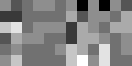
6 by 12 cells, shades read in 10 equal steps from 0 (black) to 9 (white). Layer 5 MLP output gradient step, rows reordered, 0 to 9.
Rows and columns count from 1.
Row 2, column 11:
4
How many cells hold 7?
4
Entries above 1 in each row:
10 12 12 12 12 12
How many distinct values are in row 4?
5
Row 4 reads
3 6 5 5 4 4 2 6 6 5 4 5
